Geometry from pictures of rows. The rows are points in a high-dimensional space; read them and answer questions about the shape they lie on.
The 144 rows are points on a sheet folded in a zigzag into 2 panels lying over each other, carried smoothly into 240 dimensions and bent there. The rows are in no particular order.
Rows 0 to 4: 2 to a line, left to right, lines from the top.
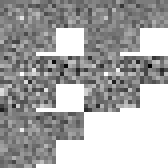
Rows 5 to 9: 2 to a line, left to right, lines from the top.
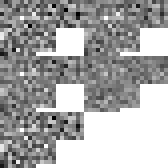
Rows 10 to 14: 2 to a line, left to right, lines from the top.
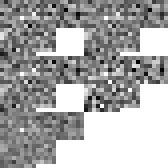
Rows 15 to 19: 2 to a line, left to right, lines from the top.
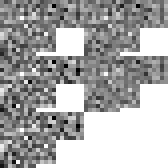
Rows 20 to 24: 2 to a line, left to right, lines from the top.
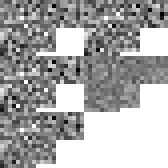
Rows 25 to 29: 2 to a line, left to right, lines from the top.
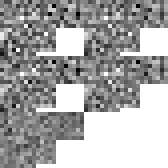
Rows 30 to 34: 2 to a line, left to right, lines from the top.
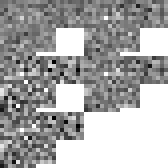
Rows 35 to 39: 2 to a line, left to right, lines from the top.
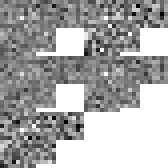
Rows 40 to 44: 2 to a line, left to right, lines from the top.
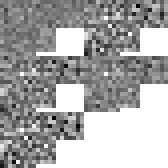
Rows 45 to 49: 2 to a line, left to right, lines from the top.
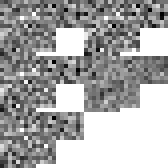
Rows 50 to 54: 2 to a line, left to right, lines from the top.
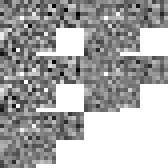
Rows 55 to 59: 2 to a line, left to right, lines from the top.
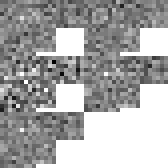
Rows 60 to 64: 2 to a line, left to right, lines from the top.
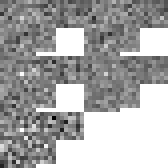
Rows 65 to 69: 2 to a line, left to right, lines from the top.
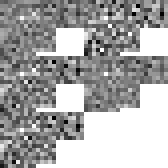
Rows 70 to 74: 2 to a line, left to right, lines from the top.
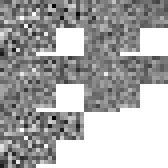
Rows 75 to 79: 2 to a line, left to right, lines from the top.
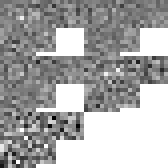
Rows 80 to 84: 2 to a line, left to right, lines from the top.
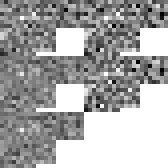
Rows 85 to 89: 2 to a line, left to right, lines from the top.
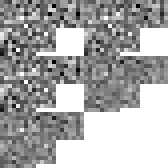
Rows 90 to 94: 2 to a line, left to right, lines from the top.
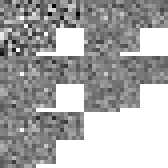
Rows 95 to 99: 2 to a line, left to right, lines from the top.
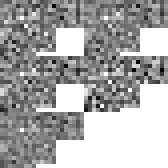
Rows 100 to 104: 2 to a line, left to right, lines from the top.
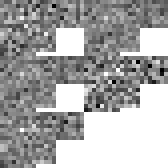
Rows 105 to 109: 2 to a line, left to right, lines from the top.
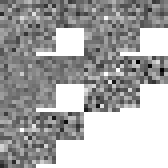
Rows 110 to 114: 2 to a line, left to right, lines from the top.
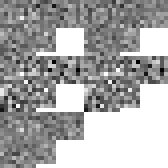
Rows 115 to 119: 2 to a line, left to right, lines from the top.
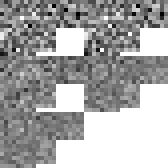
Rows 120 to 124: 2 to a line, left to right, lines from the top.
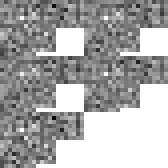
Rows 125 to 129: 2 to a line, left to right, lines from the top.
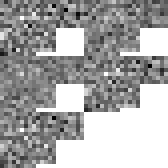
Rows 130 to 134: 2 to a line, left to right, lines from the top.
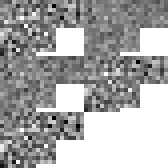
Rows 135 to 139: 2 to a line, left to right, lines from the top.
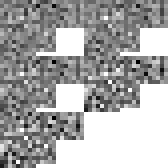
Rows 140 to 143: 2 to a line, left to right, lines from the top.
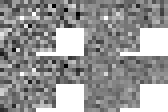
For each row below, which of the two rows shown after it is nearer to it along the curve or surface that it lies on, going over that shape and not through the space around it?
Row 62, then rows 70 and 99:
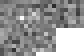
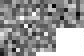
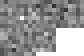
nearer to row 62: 70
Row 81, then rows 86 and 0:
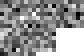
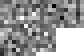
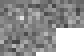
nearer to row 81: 86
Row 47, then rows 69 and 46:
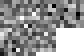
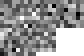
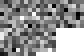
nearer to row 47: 69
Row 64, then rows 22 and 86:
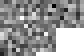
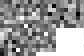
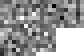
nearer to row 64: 22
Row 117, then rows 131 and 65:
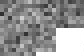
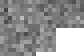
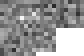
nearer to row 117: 65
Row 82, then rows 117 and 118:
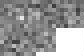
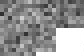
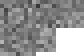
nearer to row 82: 117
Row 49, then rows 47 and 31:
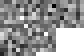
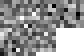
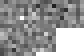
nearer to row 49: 31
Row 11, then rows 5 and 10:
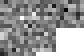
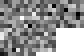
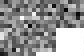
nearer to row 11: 10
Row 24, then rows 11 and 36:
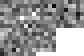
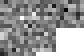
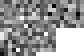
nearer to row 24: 36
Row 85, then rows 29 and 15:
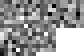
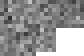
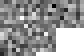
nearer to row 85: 15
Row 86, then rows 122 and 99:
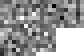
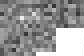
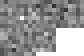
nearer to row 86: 122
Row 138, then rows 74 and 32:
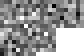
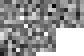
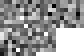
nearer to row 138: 32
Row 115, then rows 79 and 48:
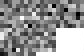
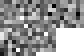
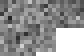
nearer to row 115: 79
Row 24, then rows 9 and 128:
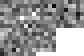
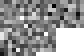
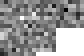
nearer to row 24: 9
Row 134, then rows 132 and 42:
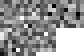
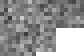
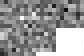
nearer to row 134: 42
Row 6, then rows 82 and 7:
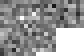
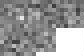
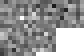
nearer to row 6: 82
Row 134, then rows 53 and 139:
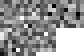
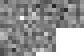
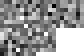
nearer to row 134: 139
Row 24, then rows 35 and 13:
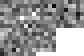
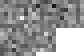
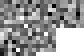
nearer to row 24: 13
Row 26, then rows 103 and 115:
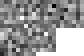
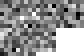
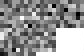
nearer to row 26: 115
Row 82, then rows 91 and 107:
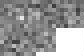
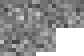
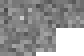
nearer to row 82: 91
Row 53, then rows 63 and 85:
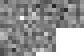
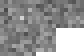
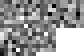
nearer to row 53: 63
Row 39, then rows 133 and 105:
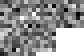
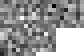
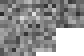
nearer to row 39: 105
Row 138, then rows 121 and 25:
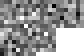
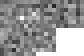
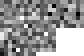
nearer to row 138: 25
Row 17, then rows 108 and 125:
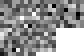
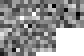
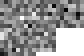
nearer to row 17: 108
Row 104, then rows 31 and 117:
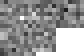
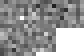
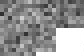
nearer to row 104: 31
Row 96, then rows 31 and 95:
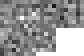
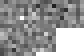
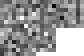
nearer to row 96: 95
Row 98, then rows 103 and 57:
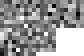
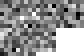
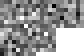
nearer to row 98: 57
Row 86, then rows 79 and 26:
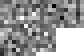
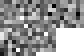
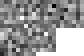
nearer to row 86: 79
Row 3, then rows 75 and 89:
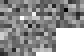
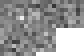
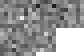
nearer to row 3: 89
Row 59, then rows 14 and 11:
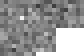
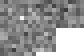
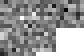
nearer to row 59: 14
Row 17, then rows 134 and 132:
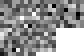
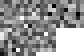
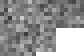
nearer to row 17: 134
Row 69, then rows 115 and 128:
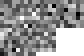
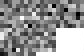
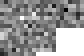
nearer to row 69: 115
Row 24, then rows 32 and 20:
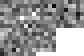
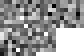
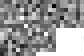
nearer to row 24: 32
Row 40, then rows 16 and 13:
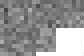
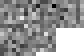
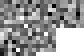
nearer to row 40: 16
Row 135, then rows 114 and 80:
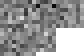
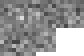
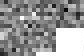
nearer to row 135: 80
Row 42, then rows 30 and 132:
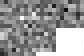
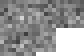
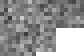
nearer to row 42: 132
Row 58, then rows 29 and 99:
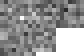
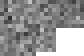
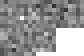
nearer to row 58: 99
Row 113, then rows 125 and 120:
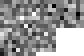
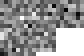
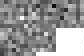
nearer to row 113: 125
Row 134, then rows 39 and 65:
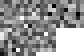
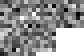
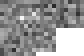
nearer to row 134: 39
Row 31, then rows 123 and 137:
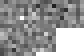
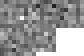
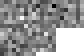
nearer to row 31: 123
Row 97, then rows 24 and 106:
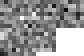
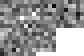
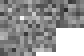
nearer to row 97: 106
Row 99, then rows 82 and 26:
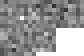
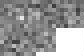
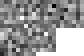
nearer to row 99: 26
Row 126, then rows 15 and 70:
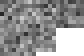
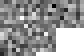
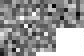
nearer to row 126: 70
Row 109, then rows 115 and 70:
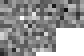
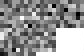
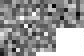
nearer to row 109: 115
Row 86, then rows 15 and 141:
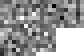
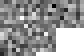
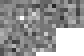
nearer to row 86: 141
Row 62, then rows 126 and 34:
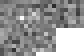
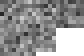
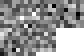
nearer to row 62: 126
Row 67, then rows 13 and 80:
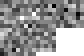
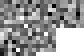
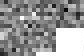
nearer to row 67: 13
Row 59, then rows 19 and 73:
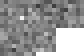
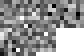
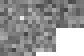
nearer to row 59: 73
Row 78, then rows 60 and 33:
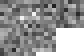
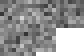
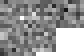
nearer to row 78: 60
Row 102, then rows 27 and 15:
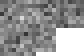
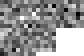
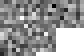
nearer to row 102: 27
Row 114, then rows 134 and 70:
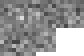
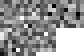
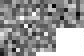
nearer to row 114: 70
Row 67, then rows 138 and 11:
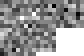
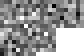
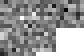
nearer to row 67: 138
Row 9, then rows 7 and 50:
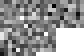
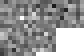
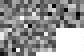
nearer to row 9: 50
